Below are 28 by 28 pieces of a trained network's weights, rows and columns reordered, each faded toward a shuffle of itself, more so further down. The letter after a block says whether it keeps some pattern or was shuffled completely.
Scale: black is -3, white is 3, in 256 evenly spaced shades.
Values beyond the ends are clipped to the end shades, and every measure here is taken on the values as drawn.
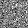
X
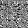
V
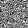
X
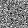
X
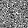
X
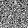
X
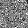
X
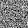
X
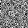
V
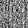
V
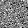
X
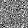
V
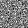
X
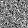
X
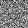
X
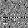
V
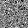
X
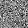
X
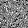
X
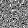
V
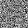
V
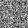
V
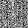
V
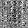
V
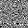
V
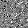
X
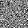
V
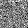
X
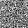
X
